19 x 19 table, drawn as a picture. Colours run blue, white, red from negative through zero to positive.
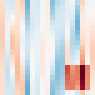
An odd patch, higher than its surroundings, sits in the bottom right. The ninth with the highest average is the bottom right. Streaks run downward.
